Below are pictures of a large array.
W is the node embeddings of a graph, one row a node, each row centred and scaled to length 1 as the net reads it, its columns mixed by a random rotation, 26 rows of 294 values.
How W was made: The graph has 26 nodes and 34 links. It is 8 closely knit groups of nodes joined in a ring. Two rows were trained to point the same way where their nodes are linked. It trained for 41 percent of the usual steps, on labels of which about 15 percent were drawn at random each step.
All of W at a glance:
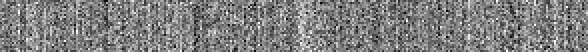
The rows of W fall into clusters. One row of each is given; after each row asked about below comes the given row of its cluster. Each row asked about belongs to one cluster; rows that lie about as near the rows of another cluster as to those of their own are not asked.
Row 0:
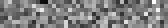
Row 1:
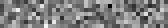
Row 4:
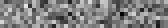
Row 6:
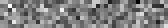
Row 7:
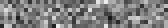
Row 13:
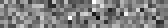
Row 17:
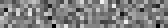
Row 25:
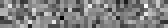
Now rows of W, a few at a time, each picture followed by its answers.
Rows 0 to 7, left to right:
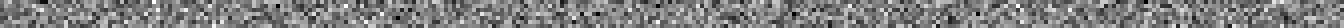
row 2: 25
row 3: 13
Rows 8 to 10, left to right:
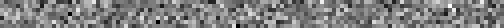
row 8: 4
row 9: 0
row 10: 17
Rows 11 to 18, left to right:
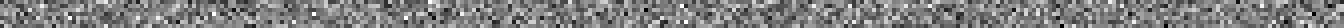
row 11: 7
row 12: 25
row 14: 13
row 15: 6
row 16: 6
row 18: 1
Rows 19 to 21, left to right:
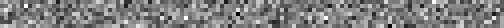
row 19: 25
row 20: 4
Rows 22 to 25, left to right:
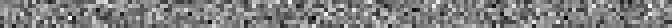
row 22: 7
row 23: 1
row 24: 17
